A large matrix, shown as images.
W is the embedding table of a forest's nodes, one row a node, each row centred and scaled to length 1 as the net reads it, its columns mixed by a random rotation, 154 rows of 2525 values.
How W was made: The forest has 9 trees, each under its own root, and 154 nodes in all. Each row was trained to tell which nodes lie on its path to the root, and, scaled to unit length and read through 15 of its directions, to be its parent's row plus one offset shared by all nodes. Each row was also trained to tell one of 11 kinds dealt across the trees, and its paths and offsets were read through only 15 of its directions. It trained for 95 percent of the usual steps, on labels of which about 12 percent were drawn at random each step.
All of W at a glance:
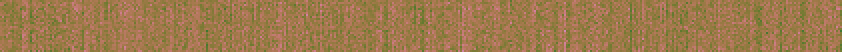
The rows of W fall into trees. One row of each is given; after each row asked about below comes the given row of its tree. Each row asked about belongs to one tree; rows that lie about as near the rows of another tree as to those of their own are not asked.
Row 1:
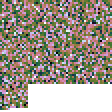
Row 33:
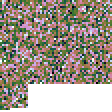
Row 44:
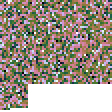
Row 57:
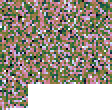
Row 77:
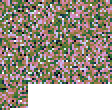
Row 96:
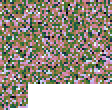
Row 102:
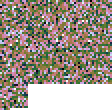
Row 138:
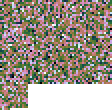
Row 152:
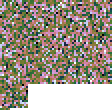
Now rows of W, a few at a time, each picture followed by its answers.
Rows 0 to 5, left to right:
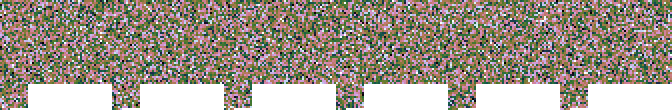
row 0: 138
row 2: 57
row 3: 96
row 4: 96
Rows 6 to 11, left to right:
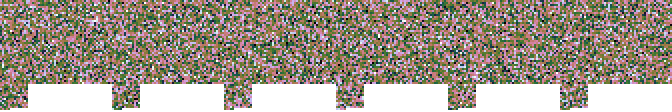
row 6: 96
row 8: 138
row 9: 138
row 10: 33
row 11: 33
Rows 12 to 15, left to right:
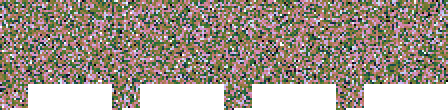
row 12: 57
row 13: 1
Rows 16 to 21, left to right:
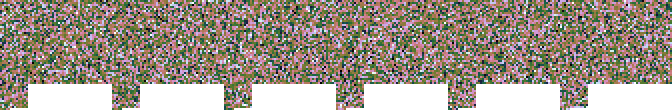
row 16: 1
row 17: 44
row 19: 138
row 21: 57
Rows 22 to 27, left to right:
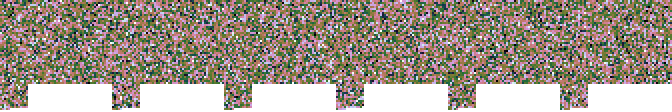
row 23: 1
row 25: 57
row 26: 138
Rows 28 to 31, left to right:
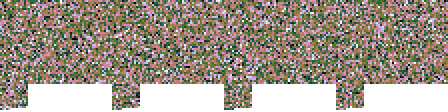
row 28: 57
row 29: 77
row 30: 33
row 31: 57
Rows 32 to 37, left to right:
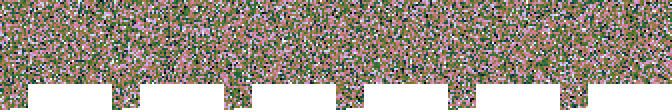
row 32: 138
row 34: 138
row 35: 44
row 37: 96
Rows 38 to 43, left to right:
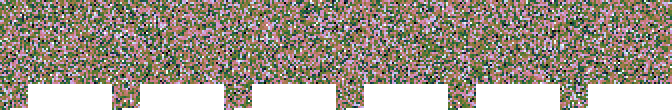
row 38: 33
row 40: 138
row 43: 33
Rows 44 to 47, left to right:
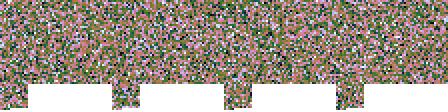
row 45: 138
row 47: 44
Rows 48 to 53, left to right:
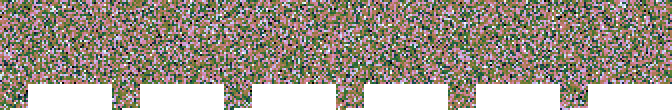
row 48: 77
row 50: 44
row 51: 138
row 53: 57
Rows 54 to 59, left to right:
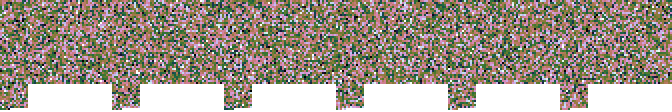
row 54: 33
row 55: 44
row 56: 33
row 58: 57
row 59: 138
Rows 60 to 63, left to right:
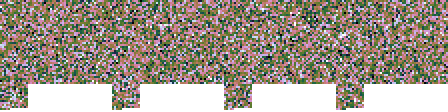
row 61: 33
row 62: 138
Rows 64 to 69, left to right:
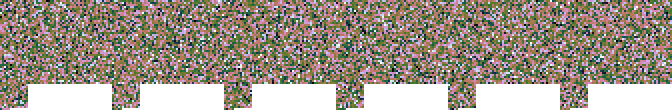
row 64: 57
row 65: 77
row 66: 33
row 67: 44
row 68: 102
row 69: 77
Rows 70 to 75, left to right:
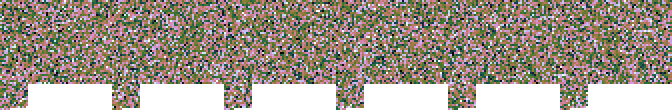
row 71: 102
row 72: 1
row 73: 138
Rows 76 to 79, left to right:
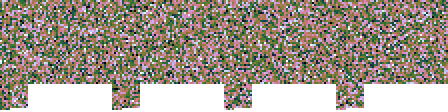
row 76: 33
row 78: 102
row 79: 1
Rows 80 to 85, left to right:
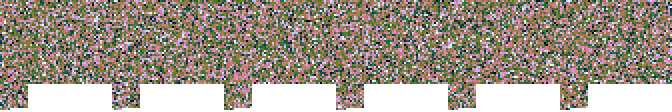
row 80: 152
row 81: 1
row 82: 77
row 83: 138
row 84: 102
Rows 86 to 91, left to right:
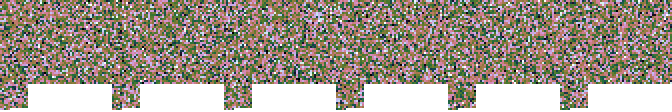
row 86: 1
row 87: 1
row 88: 1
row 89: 152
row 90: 44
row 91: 44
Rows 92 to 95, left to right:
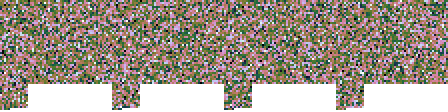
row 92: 33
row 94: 44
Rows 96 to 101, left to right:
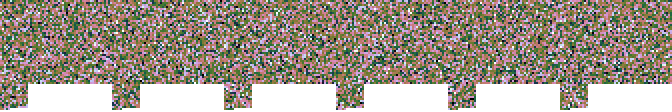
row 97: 152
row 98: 44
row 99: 138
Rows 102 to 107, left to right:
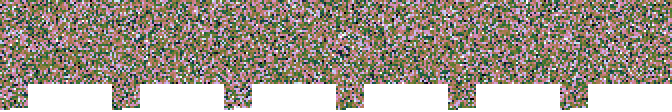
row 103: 102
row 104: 1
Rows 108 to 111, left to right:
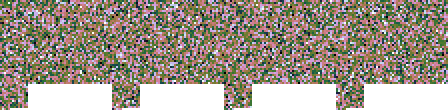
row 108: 96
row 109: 57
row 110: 77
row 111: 44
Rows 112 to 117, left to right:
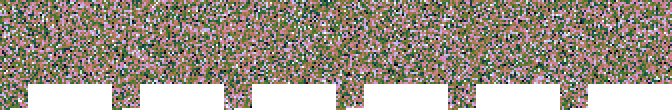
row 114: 138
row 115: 44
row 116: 152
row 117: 33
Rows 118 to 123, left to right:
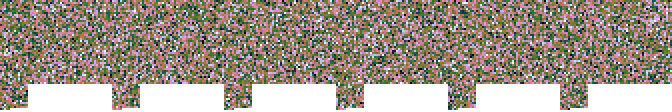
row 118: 77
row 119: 138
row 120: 77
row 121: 138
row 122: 96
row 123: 33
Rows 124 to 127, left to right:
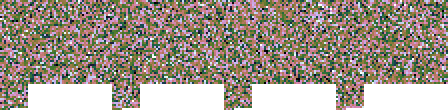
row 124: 152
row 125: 77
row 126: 1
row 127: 44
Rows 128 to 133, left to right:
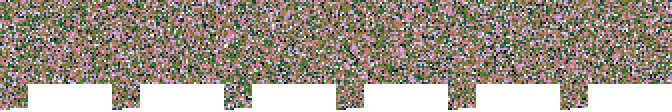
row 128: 57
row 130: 44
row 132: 44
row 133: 33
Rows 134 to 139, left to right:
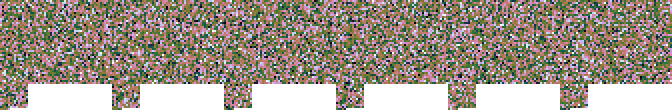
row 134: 96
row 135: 44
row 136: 102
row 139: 33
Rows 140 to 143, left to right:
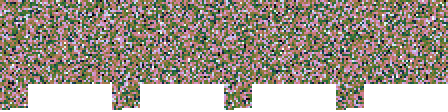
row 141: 44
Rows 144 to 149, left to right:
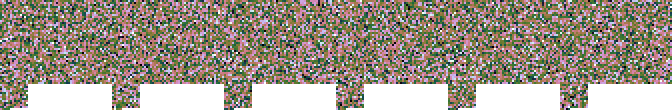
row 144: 33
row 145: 1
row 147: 102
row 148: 33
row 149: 44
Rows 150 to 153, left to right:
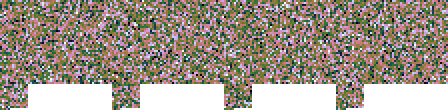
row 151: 102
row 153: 33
